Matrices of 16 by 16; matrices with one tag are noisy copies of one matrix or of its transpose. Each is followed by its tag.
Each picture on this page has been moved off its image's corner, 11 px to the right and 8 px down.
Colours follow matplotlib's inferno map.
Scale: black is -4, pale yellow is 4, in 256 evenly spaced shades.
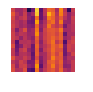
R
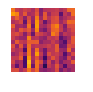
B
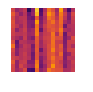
R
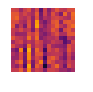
B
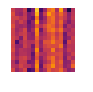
R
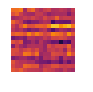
B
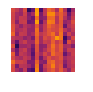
R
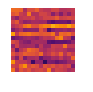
B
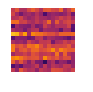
R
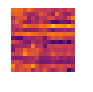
B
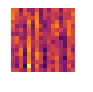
B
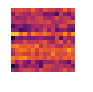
R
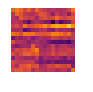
B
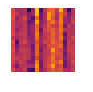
R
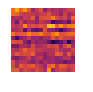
B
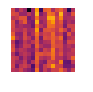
R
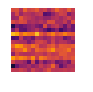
R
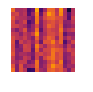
R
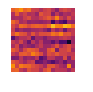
B
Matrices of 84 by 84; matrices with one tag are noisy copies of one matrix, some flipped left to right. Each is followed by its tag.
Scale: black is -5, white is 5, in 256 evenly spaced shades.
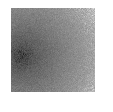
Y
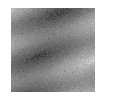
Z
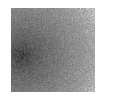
Y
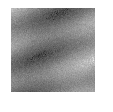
Z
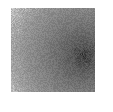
Y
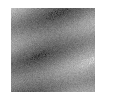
Z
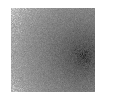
Y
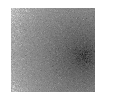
Y
